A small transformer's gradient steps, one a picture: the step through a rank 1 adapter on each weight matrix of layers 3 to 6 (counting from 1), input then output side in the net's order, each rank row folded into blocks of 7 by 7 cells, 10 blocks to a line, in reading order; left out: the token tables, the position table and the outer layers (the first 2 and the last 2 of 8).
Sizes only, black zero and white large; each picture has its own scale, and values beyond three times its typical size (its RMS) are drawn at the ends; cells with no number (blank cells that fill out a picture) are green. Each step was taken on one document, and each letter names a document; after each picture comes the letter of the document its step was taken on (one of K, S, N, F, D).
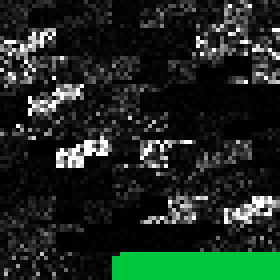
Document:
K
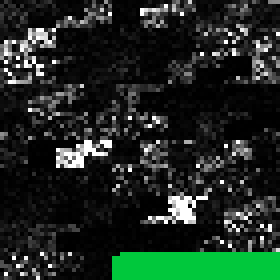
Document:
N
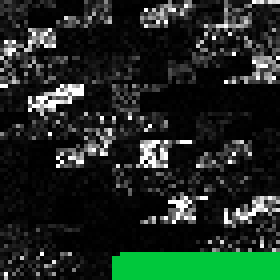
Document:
N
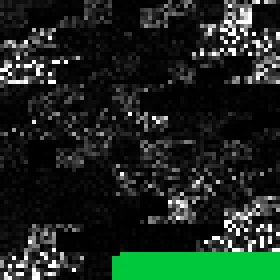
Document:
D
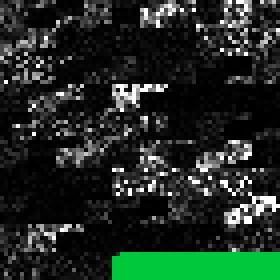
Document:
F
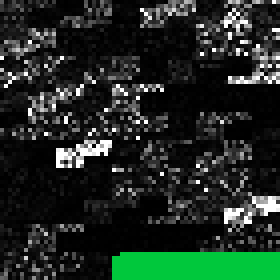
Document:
K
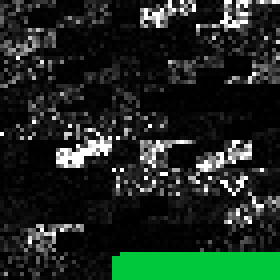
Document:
F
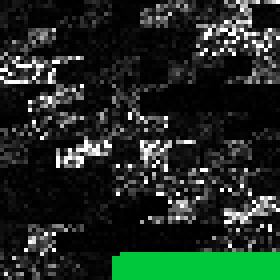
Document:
D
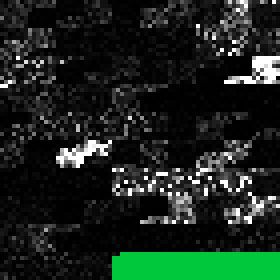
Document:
F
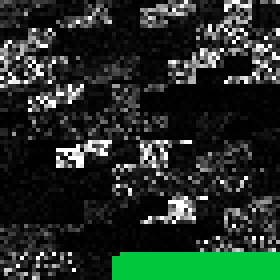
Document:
N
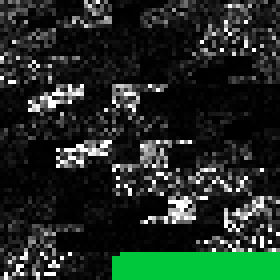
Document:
N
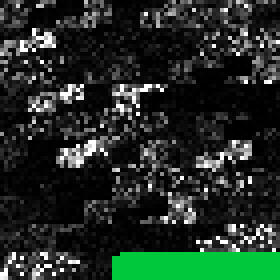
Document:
F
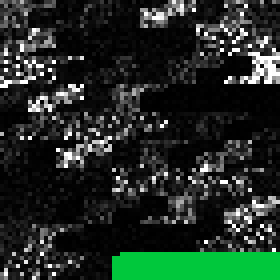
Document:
F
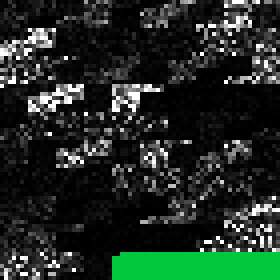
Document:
N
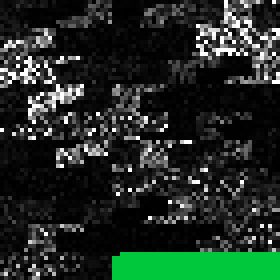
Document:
K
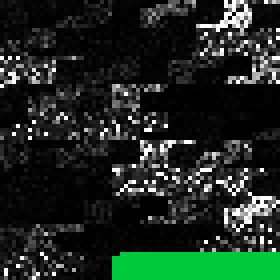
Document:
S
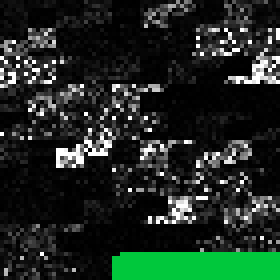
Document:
S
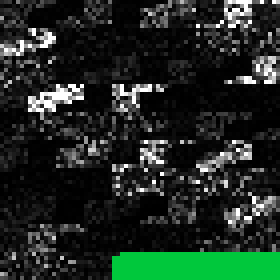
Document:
F
